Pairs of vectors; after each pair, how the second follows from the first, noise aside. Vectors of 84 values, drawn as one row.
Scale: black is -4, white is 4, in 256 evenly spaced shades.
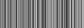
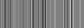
partly zeroed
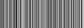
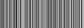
copied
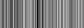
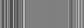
partly zeroed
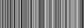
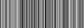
wrapped around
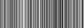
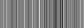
partly zeroed
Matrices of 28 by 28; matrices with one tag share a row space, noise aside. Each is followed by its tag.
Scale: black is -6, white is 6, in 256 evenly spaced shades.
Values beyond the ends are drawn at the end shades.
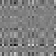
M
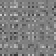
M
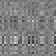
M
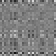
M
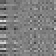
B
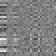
B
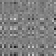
M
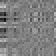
B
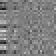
B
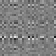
M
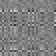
M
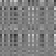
M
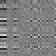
B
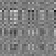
M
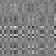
M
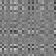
M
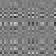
M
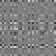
M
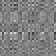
M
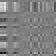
B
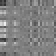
B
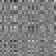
M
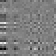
B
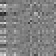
B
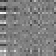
B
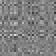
M
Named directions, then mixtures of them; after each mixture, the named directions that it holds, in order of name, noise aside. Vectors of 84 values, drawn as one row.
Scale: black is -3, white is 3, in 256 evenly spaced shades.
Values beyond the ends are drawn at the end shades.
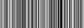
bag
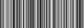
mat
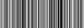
bag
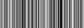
bag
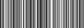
bag, mat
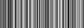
bag, mat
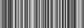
bag, mat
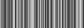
bag, mat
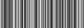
mat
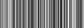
bag, mat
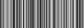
mat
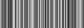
bag, mat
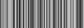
bag, mat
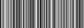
mat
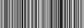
bag, mat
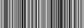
bag, mat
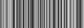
bag, mat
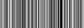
bag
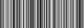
mat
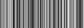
bag, mat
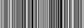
bag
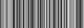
bag, mat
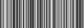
mat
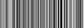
bag, mat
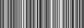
bag, mat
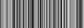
bag, mat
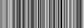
bag, mat
